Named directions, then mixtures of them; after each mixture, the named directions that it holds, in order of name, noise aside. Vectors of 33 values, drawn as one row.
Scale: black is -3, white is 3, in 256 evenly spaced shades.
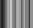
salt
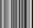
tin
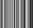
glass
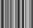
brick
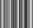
brick, glass, tin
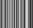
glass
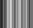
glass, salt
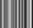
tin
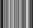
brick, glass, salt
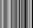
tin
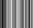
salt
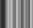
salt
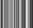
brick, glass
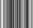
brick, glass, salt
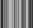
brick, glass, salt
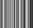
glass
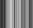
glass, salt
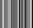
tin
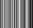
glass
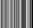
brick, glass, tin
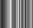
salt, tin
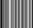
brick, salt, tin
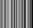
glass, tin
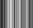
glass, salt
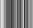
brick, glass, salt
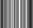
glass, salt, tin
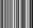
brick, glass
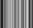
brick, glass, salt
